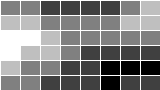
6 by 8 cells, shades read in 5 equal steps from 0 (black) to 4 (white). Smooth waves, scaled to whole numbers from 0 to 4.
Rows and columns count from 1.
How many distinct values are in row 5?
4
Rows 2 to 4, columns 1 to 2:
3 3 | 4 4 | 4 3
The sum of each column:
18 16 12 9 8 6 9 10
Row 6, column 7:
1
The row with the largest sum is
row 3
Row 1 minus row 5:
-1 0 -1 0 0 1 2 3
